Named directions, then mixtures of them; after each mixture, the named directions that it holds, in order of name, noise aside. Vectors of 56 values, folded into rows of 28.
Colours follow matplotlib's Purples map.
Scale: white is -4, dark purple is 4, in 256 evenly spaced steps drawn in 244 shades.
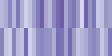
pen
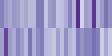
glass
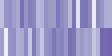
glass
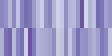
pen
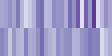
glass, pen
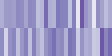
glass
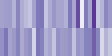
glass, pen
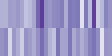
glass, pen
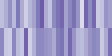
pen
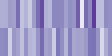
glass, pen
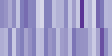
glass, pen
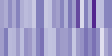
glass, pen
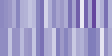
glass, pen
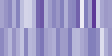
glass, pen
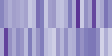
glass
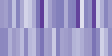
glass, pen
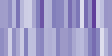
glass, pen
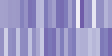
glass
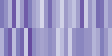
pen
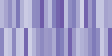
pen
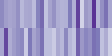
glass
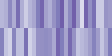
pen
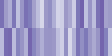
pen
